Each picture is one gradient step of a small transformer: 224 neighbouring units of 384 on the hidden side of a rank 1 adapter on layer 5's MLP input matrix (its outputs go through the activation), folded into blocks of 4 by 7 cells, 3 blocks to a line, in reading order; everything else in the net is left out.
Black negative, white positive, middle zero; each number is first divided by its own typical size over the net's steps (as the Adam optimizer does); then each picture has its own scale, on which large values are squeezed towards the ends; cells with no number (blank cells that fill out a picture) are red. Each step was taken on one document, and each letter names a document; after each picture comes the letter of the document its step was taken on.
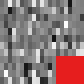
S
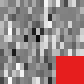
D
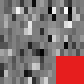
S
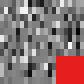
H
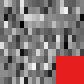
S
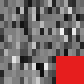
H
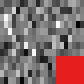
S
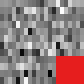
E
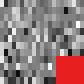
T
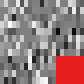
D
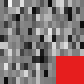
E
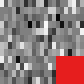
T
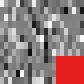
D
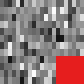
S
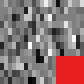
D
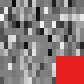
H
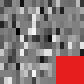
E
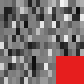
H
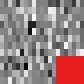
E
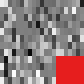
D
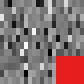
S
